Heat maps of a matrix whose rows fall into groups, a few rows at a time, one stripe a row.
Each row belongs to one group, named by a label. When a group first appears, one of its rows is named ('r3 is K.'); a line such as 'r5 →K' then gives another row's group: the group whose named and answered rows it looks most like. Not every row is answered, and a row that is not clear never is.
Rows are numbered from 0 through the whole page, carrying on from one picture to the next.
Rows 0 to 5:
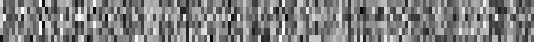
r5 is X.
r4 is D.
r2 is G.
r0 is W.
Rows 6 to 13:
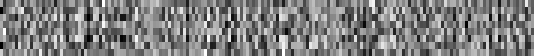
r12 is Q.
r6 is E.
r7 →X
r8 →G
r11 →G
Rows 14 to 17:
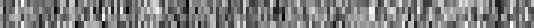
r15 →E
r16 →E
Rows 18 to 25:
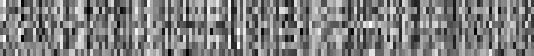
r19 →G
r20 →X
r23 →X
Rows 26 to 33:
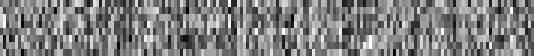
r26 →G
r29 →X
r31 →W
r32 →W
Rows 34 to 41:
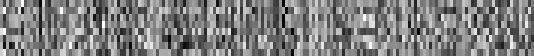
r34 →E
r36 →E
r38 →G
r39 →E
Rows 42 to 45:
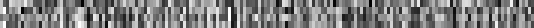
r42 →E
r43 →X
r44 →G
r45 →G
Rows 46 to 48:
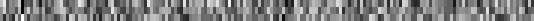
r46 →X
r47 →Q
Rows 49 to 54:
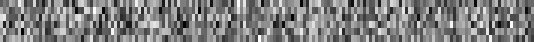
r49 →X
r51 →G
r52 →E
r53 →Q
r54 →E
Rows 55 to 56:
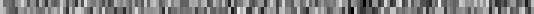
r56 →G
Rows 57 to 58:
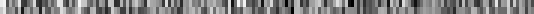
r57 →X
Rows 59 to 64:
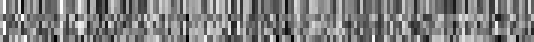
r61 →D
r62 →G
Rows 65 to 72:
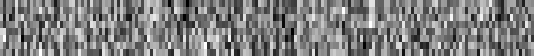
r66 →D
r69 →G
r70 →X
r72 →D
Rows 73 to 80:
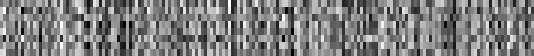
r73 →G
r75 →W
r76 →Q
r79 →Q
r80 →G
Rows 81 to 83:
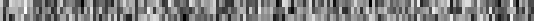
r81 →E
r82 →W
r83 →E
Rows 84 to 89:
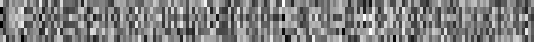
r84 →D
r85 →X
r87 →X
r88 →W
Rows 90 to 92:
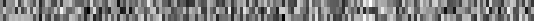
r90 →W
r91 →Q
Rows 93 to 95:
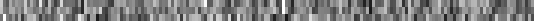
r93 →D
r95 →Q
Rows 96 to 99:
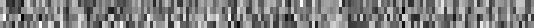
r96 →G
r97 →G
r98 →X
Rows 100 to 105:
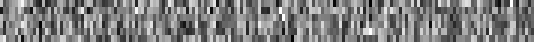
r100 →E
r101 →X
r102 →W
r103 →W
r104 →W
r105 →Q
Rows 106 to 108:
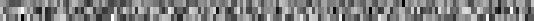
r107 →E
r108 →Q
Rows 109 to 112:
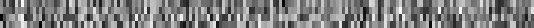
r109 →D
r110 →D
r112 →W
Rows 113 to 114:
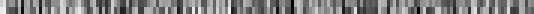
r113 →Q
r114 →G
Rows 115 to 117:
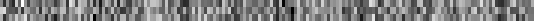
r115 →D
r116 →G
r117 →D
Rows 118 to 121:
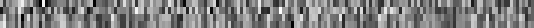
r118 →E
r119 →X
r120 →Q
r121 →Q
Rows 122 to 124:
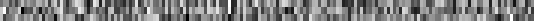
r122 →G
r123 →X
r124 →E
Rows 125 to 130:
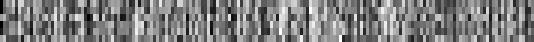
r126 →Q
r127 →G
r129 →X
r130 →G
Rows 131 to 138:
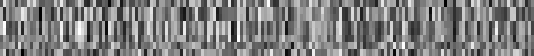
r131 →Q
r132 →W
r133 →W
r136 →G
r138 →X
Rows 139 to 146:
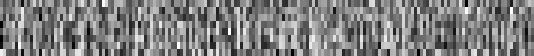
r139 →D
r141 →W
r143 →X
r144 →X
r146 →G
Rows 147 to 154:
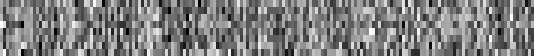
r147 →W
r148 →E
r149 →E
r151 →E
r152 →E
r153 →W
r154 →X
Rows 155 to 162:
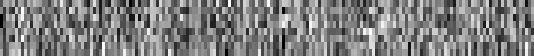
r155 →Q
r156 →D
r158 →Q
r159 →W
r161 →E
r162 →E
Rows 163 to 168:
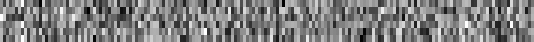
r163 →E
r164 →Q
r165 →G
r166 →E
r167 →D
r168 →D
